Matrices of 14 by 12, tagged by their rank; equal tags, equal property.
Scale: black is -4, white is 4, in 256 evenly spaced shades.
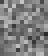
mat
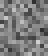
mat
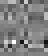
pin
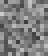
mat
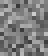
mat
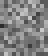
mat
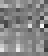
pin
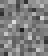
mat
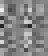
pin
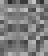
pin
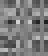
pin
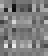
pin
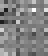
pin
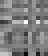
pin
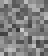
mat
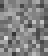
mat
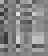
pin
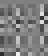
pin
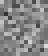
mat
